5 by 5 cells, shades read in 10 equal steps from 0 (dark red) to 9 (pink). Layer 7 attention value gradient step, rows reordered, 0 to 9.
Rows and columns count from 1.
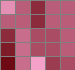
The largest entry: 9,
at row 5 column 3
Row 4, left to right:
1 6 4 4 5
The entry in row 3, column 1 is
2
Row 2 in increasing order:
2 5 5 5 5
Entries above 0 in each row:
5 5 5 5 4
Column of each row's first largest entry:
1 1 2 2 3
